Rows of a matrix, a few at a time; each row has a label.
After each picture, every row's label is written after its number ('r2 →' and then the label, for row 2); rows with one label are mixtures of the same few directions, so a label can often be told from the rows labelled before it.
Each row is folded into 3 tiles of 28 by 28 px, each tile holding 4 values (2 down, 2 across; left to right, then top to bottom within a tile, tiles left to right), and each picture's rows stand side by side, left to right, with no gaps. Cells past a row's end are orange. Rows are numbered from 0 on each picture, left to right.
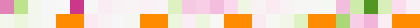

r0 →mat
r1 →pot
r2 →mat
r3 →pot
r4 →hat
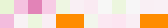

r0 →hat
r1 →hat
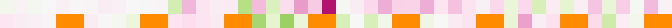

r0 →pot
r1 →pot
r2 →mat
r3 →mat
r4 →mat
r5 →pot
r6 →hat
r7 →hat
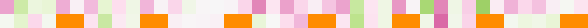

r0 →hat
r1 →hat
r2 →mat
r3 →pot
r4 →hat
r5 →hat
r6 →pot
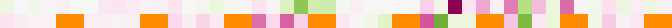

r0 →pot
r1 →hat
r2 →mat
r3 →mat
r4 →pot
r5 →hat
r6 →hat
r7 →hat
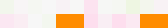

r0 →pot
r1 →mat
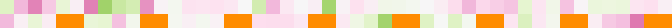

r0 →hat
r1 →hat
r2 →mat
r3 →mat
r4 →pot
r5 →mat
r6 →hat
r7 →pot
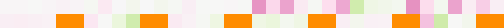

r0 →pot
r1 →pot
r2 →pot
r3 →pot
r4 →mat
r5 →hat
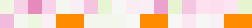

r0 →hat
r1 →mat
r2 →mat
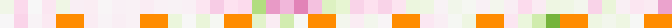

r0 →hat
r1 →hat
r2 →mat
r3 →mat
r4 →mat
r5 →pot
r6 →pot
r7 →mat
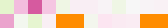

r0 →hat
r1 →hat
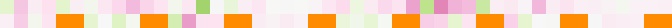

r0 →hat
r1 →mat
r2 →hat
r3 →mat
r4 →mat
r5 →hat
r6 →hat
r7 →hat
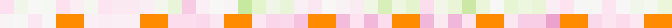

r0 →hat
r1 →mat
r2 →mat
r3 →pot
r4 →mat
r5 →mat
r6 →pot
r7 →mat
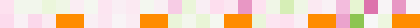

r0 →mat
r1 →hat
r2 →mat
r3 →hat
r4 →hat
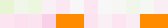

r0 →pot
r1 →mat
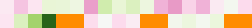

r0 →pot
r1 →mat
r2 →pot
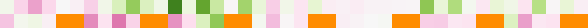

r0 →hat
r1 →mat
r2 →pot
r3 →hat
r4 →pot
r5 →pot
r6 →hat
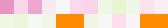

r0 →pot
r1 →hat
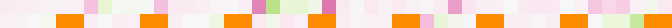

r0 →pot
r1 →mat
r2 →pot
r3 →mat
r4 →hat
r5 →hat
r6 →hat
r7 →pot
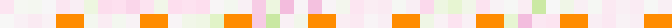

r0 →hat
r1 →mat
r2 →pot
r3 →hat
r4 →hat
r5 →hat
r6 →hat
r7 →hat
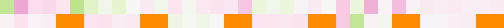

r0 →mat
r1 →pot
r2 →mat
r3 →pot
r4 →hat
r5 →pot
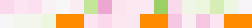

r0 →pot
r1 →mat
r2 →mat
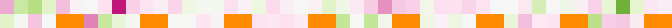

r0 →hat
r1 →hat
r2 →hat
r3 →mat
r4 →mat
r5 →mat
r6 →hat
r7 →hat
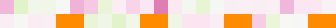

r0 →mat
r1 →mat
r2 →hat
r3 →hat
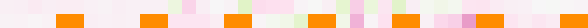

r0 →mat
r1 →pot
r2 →mat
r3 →pot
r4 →hat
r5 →pot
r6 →mat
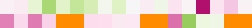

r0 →mat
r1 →pot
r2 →hat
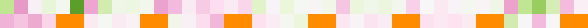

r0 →mat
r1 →mat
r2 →pot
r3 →pot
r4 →mat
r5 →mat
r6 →hat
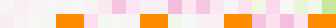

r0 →pot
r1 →hat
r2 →pot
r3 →mat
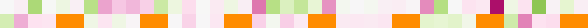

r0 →hat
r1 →mat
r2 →hat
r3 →mat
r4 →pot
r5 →mat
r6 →hat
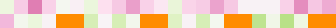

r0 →hat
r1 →mat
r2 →mat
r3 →mat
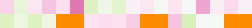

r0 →mat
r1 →pot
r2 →hat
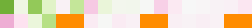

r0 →pot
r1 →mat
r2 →mat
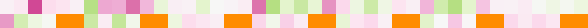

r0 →hat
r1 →mat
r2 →hat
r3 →mat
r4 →hat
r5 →hat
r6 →mat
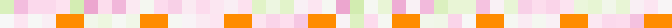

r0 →mat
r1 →pot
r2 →pot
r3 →pot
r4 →hat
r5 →hat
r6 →mat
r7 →pot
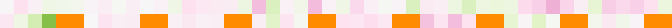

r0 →pot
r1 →hat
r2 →mat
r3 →hat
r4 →mat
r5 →mat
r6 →mat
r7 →mat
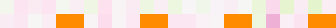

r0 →hat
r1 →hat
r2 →pot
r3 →hat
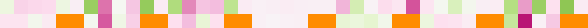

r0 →hat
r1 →hat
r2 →hat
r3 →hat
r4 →mat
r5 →hat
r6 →hat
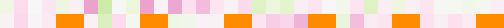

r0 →hat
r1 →hat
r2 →pot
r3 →pot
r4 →hat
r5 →mat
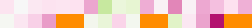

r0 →pot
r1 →hat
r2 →pot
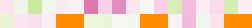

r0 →hat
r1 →pot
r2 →hat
